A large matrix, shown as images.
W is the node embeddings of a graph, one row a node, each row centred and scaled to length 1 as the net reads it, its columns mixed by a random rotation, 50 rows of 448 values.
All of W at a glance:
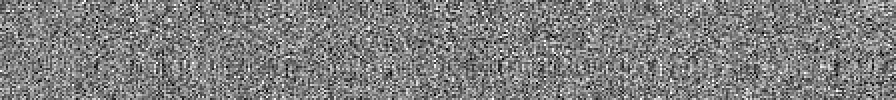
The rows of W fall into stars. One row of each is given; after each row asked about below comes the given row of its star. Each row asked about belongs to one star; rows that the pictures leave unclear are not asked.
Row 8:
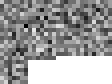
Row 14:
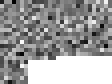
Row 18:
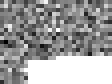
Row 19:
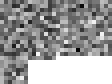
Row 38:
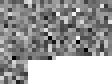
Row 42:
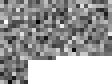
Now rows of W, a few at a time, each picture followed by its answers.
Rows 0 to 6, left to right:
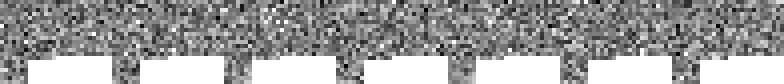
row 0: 19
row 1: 14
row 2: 18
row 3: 42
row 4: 14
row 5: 42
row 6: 14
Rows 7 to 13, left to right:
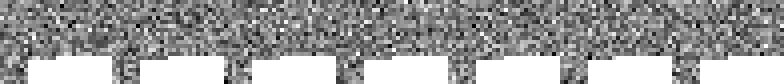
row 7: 14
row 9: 18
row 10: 18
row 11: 8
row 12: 38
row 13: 42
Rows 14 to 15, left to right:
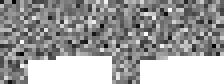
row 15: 38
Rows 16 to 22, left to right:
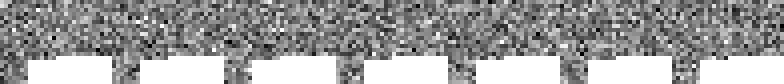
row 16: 18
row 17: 14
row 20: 14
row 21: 8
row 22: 14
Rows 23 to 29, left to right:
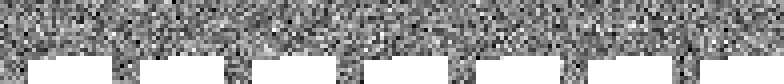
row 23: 14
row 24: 42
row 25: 42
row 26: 8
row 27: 38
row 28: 18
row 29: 8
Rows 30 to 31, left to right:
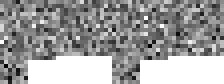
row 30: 19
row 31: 42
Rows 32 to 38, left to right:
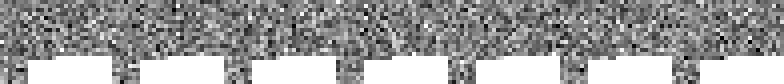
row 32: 19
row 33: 19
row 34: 19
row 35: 19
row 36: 38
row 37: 14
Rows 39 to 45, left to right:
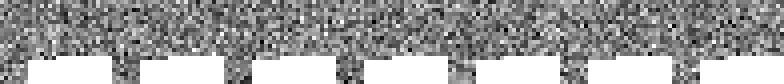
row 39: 8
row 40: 42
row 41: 38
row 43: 19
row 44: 42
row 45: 18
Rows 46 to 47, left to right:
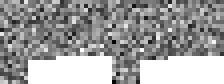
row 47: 18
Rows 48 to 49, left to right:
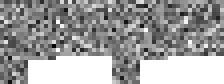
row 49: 42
